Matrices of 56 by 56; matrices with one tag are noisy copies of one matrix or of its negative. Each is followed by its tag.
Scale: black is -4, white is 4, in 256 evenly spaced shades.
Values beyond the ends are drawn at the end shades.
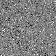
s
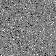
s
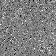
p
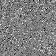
p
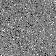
s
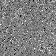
p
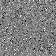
p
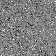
s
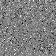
p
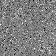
p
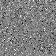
p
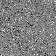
s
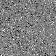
s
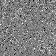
p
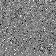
p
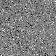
s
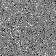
s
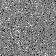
s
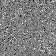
p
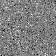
s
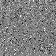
p
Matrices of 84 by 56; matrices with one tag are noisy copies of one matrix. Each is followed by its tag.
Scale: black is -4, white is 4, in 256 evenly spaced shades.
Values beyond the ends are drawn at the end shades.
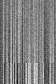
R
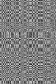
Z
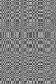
Z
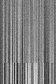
R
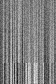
R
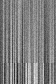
R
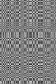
Z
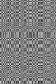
Z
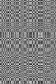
Z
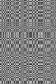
Z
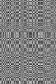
Z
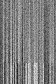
R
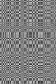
Z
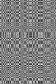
Z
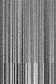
R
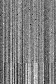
R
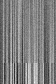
R
